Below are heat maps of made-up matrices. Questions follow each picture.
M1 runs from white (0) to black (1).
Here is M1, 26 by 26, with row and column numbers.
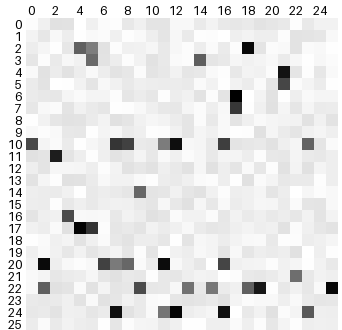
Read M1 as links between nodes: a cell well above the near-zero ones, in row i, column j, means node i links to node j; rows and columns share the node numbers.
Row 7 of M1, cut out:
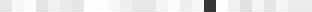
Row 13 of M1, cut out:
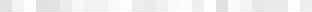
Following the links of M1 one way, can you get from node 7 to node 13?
yes
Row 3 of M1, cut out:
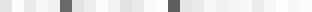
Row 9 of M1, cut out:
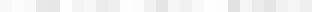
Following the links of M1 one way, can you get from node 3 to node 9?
yes
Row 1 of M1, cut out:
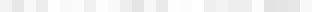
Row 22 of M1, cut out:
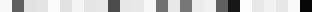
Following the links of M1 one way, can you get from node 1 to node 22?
no
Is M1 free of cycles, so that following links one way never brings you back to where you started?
yes
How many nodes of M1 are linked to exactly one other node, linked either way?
5
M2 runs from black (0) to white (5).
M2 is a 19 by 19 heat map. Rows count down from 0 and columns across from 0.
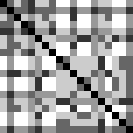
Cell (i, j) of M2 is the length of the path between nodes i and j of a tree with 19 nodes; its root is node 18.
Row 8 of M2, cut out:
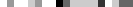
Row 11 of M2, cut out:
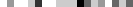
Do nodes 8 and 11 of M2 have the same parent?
no
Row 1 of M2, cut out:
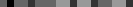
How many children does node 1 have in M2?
3
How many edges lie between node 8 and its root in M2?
2
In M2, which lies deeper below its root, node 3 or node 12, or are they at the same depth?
node 3
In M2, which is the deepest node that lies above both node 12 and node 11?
5
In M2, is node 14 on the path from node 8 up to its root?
yes
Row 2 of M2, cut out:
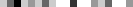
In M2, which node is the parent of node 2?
10
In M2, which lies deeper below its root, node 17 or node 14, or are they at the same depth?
node 17
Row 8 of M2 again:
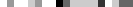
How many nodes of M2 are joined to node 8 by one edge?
1
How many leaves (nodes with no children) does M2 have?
13
